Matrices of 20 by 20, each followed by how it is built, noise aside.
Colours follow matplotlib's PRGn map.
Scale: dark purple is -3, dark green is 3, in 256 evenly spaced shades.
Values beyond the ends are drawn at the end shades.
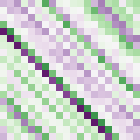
Toeplitz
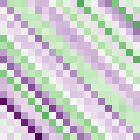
Toeplitz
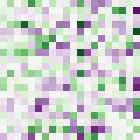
low rank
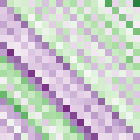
Toeplitz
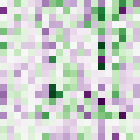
low rank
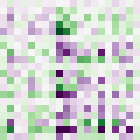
low rank
